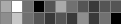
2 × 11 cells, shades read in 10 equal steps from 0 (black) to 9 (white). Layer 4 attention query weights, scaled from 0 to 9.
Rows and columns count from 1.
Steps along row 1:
up down down up up down down down up same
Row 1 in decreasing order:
9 6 6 4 4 3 3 3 3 2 0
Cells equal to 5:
2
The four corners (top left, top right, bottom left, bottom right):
6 3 5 0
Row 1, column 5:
3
